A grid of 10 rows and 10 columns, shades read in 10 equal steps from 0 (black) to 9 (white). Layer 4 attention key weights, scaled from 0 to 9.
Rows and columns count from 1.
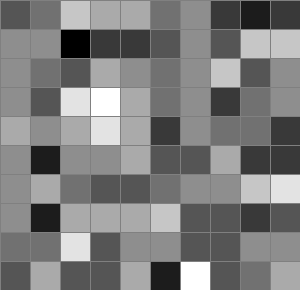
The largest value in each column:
6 6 8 9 6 7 9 7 7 8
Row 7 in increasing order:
3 3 4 4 5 5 5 6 7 8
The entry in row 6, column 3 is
5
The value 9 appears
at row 4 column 4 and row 10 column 7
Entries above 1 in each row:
9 9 10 10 10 9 10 9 10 9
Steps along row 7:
up down down same up up same up up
